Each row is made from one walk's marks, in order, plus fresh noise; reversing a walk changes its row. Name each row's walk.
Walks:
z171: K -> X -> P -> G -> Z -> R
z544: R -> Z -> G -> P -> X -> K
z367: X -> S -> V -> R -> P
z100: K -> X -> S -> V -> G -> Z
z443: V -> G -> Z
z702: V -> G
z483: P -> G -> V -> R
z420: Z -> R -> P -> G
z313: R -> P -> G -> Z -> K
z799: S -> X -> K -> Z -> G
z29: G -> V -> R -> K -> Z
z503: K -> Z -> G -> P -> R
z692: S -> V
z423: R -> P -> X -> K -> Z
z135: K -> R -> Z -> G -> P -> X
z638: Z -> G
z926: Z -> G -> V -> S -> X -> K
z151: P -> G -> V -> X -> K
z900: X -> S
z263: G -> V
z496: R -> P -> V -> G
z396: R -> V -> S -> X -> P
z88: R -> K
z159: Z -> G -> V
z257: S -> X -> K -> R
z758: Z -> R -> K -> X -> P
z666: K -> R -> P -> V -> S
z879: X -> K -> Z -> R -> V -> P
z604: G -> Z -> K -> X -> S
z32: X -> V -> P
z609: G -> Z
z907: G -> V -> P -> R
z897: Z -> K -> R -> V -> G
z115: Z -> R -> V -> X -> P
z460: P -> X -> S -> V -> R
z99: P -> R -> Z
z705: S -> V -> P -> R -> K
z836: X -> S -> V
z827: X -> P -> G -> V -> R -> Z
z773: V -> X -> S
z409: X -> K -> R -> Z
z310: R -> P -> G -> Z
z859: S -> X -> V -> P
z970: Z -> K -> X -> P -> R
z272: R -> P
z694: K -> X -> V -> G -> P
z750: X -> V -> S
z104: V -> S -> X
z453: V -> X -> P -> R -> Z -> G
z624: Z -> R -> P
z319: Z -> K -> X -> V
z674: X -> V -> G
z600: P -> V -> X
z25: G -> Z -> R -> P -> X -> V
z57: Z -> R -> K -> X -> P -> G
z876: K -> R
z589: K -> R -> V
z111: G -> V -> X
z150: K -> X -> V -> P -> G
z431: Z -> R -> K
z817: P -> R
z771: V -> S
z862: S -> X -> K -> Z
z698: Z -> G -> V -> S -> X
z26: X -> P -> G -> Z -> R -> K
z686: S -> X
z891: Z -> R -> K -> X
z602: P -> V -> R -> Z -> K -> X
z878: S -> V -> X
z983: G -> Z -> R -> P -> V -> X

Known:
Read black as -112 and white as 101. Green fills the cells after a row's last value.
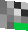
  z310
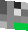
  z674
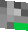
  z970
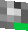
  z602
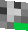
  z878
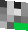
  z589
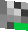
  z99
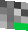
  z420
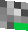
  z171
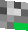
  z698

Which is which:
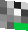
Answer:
z443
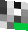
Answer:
z692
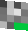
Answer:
z460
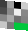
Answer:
z263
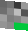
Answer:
z57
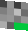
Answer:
z907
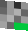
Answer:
z367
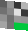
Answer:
z453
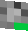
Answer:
z135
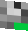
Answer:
z423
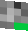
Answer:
z758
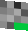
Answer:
z624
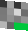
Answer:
z483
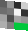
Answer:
z638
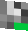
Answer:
z409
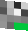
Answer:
z100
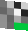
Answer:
z609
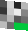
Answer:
z836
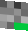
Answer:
z272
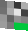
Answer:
z799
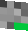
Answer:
z817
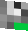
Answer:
z29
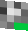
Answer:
z104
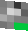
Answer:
z544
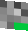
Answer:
z503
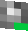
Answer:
z891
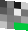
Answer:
z702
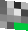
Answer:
z827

